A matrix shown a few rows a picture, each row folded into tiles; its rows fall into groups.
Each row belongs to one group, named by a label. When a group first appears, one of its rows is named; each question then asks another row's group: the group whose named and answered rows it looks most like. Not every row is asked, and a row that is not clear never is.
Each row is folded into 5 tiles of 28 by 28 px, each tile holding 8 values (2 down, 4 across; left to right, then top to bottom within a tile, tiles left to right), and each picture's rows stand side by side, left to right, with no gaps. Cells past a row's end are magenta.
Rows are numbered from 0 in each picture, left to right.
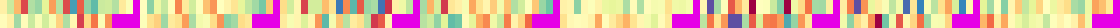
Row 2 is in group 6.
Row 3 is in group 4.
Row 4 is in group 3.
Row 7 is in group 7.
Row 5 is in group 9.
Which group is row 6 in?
3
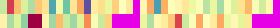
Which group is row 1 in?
3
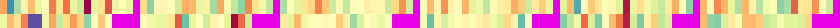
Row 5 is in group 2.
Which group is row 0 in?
9
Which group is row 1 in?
6
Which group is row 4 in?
4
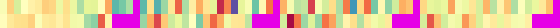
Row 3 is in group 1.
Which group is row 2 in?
1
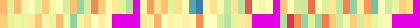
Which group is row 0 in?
2
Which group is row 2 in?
1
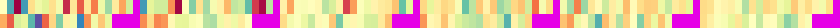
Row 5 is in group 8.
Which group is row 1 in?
7
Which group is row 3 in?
8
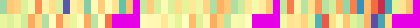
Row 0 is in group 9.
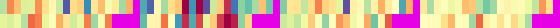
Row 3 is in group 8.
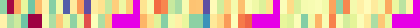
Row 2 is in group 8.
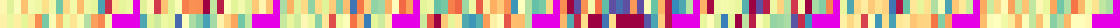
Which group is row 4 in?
3
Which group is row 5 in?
8
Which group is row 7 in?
2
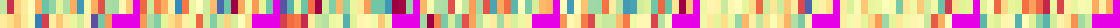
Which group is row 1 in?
2
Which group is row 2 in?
7
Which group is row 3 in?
1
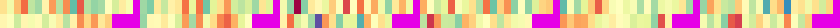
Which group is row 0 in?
6
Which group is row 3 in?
1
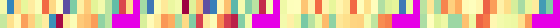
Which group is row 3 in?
4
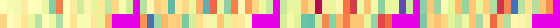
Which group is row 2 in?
4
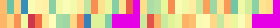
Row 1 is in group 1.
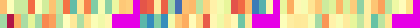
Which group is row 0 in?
1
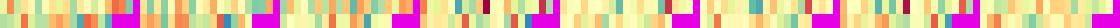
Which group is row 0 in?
4
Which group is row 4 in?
6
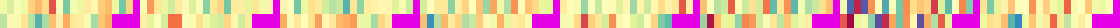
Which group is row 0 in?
9
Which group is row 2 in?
3
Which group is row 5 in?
1
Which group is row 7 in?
9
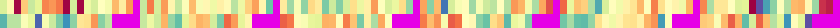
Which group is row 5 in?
8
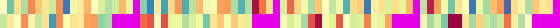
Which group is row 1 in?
7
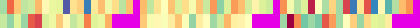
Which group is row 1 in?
2
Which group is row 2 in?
1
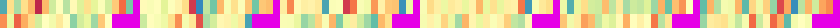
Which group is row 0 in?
7
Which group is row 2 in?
8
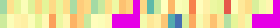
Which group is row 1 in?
9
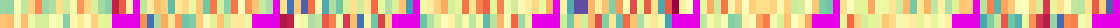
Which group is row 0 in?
7
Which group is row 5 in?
4
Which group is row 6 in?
1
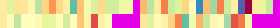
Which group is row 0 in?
6
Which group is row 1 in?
6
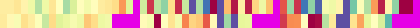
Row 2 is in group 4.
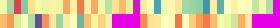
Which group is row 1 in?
3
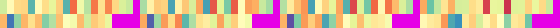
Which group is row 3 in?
9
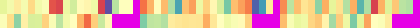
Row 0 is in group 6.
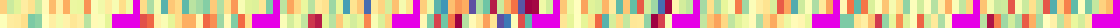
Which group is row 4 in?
6
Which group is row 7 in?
1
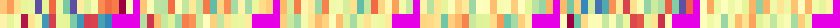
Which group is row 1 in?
1
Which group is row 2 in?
2
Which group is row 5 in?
8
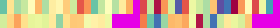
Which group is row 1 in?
2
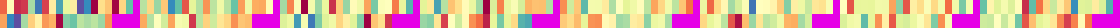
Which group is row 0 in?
2
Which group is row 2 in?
4
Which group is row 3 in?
4
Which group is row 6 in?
8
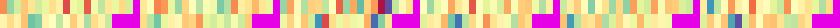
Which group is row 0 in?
9
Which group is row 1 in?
2
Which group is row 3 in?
9
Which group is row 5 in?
9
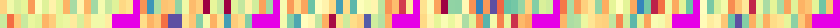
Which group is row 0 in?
1
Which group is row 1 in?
9
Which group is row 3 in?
6
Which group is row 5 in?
9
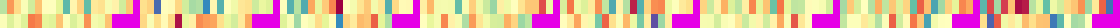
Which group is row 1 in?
3
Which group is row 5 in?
6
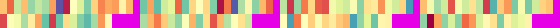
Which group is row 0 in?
8
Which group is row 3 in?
1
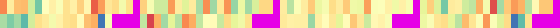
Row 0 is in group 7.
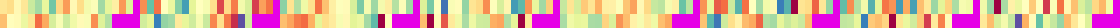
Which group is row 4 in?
4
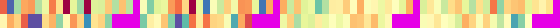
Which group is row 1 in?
9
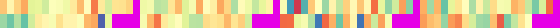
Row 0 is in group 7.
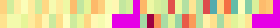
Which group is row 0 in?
2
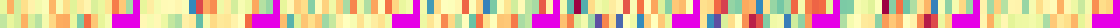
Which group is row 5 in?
2
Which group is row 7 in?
7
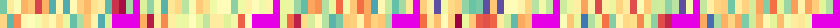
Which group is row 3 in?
3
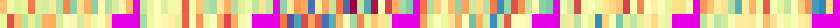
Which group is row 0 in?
1
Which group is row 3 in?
2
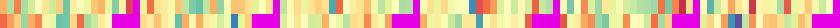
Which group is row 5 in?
9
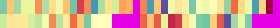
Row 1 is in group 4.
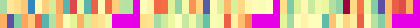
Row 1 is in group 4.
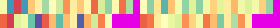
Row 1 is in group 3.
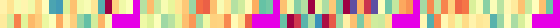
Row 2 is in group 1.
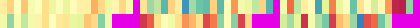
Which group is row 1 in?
3
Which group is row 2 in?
4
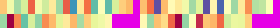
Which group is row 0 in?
1
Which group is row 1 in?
3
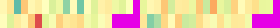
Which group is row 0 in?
3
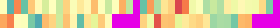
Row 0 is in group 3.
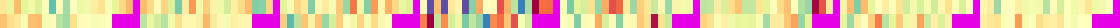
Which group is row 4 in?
6
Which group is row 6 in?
3
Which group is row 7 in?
3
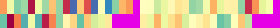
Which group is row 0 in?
1
